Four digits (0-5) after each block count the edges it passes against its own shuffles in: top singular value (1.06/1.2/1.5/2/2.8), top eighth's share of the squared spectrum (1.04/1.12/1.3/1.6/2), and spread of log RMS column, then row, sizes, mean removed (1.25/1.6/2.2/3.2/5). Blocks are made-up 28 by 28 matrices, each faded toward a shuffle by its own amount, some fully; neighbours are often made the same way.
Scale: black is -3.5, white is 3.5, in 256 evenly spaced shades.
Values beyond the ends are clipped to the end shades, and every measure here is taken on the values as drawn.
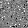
1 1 0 0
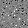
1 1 0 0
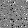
1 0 0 0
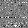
2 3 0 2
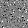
0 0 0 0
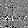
2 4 2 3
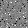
0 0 0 0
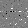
2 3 0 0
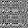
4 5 2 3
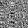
3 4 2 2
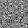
3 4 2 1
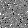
0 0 0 0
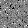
0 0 0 0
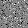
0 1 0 0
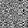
3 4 1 2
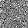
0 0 1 0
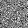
2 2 0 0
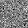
2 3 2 0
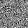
1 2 0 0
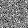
0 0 0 0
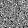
0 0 0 0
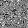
0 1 1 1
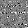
2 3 0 2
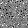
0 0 0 1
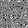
1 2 0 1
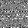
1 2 0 2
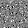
0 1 0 1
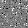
2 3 1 1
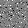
0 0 0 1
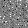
0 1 0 0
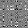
3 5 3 3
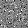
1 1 0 0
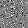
2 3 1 0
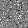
1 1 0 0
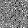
2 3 1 0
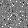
2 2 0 0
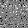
2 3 0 1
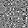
3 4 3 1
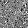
0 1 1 0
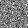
1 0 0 0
